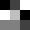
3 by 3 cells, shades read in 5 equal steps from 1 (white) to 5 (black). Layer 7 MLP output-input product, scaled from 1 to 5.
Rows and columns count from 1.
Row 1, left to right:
5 4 1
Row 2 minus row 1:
-4 -2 4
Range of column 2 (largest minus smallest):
2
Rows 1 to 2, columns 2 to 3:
4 1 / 2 5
